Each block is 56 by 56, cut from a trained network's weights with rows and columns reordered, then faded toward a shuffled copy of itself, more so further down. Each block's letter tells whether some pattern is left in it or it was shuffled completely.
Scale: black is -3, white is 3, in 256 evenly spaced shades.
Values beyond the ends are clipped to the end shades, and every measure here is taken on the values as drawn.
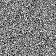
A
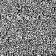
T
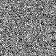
T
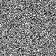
T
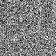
T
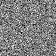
A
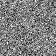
A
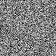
A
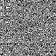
T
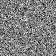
A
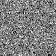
T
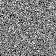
A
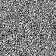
T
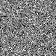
A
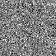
T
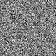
T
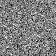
A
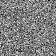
A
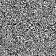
T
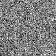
T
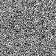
T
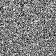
A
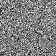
T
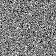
A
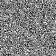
T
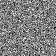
A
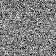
T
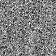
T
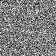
A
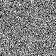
A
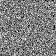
A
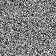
A
